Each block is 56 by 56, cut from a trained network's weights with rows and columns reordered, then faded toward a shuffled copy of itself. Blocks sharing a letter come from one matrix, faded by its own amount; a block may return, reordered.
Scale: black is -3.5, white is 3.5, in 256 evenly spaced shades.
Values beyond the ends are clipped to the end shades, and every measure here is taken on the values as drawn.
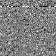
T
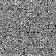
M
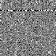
T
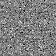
M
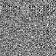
T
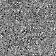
M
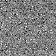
M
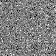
M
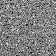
M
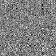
T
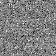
M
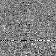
T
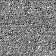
M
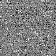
M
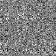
T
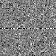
T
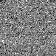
M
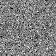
M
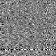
T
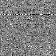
T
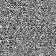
M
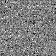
M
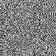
T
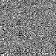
T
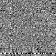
T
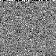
T
